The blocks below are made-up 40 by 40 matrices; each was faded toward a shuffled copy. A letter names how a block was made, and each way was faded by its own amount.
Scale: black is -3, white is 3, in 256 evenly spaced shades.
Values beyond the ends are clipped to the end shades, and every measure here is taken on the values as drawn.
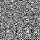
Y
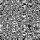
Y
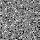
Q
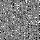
Q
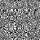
Y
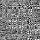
Y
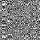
Y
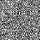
Y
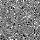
Q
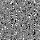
Q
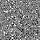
Q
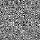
Y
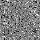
Q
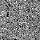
Q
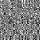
Y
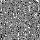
Q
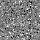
Q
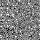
Q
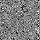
Q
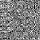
Y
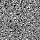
Q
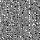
Q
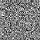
Y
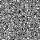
Q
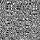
Y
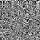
Y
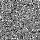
Q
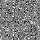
Q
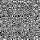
Y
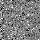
Q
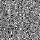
Q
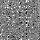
Q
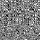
Y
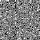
Q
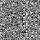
Y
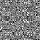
Y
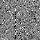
Q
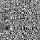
Y
